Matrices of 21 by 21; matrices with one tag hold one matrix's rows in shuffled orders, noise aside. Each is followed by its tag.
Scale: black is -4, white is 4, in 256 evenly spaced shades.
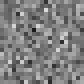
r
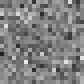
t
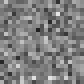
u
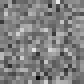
u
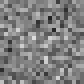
u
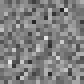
r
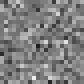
u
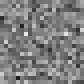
t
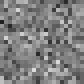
u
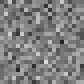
r
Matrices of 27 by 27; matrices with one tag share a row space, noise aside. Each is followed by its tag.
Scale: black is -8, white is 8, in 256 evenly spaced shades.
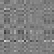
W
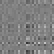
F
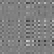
F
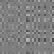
F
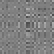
F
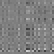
F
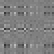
W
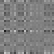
W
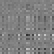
F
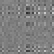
F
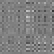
F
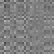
W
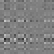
W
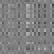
F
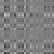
W
